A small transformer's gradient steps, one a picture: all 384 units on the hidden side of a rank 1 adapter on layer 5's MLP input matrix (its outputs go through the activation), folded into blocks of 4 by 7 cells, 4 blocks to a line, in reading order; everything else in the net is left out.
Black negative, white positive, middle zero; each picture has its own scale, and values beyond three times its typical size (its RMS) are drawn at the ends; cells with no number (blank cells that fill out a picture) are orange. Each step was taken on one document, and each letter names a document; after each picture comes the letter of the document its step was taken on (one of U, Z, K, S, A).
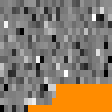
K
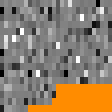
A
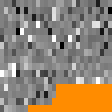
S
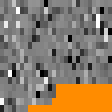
S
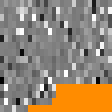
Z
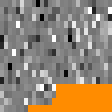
Z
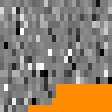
S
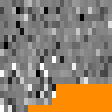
K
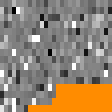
Z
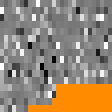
A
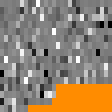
A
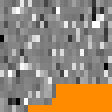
Z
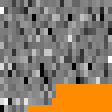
K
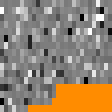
A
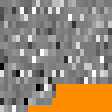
A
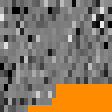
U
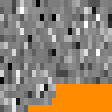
Z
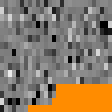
S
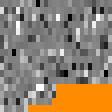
Z
